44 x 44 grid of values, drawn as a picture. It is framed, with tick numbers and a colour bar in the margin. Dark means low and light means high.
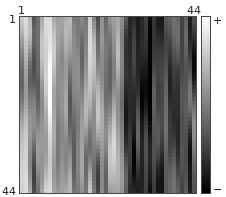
Ninth with the highest average: top left. Grain: streaks running down. Seam: vertical, 60% of the way across, the left part higher.
